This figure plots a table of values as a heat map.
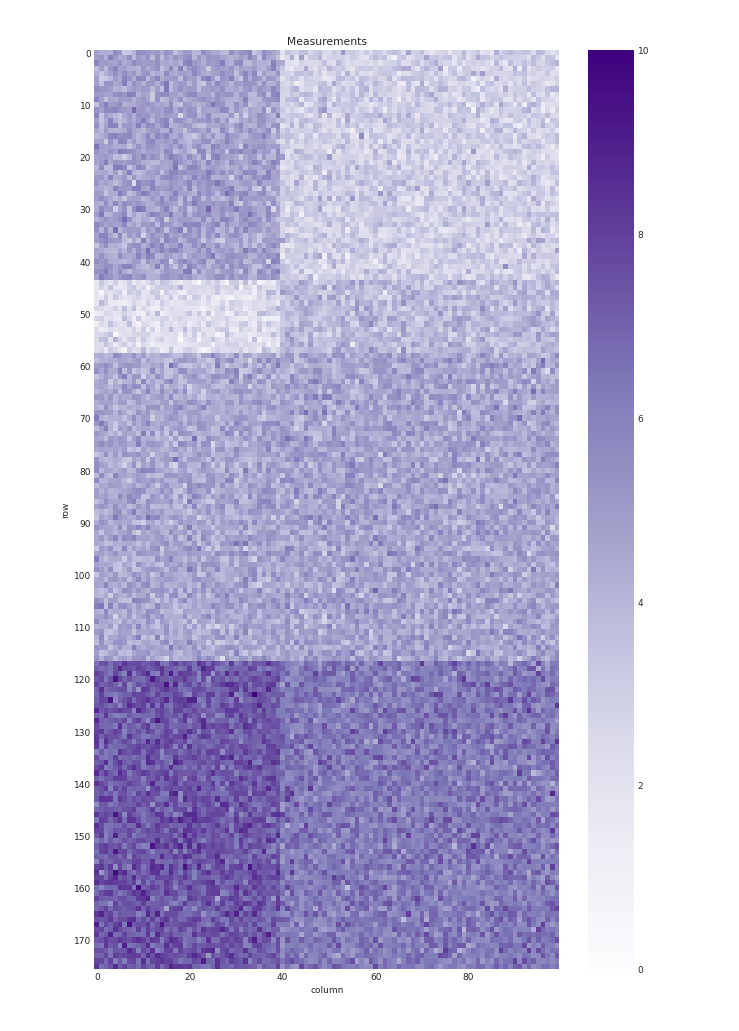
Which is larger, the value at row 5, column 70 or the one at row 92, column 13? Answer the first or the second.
the second
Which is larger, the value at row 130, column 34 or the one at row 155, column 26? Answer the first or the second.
the second
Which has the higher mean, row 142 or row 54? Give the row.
142
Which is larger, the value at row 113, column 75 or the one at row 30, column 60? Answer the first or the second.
the first
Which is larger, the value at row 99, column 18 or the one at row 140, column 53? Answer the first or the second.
the second
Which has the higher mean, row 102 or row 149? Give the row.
149
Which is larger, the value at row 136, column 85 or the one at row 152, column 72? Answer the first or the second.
the first
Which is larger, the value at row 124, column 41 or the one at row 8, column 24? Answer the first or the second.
the first
